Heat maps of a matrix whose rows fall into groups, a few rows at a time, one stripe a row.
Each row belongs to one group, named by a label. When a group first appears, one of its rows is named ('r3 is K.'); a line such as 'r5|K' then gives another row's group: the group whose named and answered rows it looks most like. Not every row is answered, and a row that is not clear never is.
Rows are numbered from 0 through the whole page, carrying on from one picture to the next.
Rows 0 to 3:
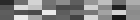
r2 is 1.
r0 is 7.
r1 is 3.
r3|3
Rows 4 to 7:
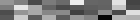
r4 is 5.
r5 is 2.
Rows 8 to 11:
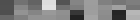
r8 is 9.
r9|9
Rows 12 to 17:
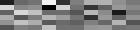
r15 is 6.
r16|2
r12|9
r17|9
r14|3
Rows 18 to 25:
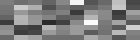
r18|5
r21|3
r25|3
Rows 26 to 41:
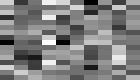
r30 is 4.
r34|9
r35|5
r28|6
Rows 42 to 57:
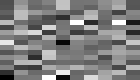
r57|9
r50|4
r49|1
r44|3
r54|2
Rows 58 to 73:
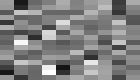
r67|3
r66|2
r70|3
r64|1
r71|9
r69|6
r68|5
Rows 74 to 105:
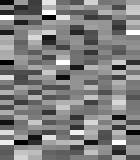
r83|4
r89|4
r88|1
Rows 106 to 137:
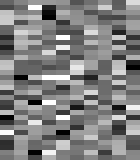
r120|5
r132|4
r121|6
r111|3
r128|4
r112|3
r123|4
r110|4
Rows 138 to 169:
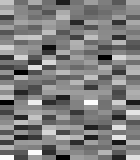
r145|3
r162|2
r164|9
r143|6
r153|2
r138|4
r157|4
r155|6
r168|7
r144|9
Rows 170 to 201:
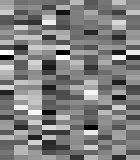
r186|3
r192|7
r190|7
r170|5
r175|2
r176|6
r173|9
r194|7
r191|2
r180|4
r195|6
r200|2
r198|7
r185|4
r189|3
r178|4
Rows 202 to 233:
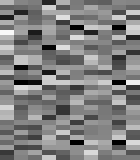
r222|5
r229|1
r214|3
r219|2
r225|7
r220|3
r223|4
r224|4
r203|9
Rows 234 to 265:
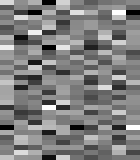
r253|6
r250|6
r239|9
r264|2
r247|7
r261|3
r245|5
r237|2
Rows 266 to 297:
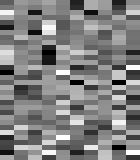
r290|5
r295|3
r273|2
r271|9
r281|1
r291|2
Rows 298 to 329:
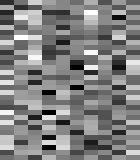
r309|7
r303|4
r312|6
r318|3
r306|4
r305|2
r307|7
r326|6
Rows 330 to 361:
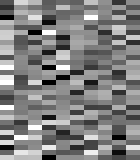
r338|1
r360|3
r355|7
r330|3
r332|3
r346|7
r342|6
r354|6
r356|4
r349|7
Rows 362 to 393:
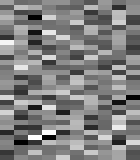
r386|5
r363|3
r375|2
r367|3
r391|5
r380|6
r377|1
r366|5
